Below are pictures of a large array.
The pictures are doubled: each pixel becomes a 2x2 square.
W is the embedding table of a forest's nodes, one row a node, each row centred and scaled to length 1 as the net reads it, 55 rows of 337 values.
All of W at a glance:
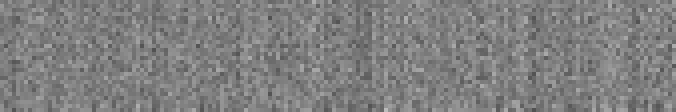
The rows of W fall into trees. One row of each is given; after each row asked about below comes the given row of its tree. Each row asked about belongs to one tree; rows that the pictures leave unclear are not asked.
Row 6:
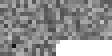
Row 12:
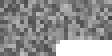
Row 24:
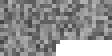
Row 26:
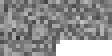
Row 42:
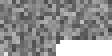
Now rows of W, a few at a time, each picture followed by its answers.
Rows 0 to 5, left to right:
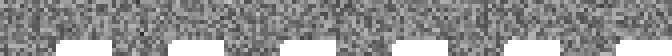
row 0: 24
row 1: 12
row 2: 42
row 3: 12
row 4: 24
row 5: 42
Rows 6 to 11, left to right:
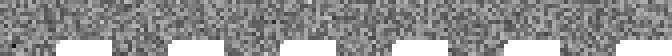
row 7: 12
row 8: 24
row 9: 24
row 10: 24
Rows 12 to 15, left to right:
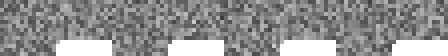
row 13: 42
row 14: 12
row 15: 24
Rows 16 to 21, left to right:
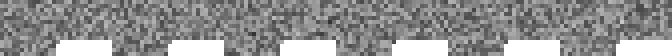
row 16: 24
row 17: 6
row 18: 6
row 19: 42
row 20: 42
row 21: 26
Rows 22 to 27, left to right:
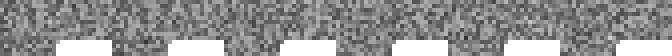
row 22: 12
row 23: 12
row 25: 6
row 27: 6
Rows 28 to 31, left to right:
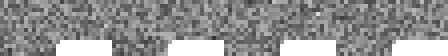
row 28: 12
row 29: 12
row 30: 26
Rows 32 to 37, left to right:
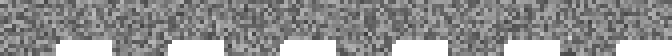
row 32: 42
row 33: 24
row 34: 24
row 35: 24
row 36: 26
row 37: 6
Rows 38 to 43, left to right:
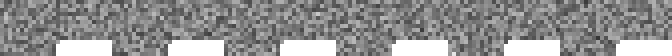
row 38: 6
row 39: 6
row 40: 26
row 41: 42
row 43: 12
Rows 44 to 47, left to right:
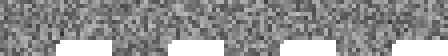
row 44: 24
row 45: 12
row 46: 12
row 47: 24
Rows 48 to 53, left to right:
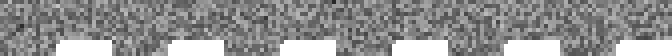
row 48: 24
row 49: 42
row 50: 42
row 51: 6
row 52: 42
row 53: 42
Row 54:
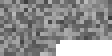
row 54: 42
